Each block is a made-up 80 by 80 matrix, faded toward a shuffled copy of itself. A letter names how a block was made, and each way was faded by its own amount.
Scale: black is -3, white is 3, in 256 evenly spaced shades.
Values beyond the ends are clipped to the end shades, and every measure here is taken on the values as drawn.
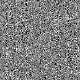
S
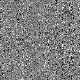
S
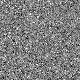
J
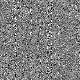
S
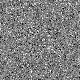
J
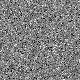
J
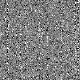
S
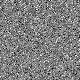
J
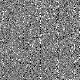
S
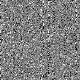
S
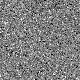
J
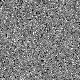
J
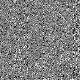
S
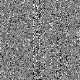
S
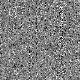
S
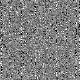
S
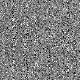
S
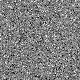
J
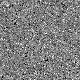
J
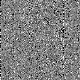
S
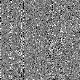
S
